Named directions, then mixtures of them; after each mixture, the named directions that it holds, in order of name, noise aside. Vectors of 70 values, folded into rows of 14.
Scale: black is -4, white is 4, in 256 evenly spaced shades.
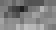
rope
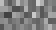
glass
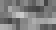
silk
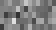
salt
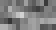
silk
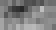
rope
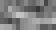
silk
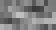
silk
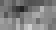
rope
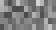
glass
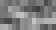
silk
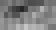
rope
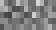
glass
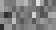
glass, salt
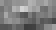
rope, silk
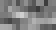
silk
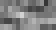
silk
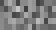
glass, salt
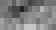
rope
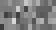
salt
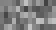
salt, silk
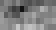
rope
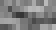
silk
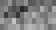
rope, salt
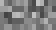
glass, silk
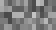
glass, silk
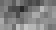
rope
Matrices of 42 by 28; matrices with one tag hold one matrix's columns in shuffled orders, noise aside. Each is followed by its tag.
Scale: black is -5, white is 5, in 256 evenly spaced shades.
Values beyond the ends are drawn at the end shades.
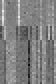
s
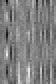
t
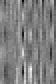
t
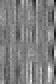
t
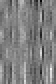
t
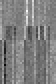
s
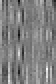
t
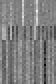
s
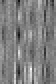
t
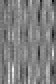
t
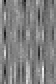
t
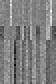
s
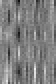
t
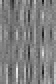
t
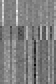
s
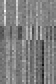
s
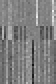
s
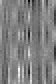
t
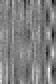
t
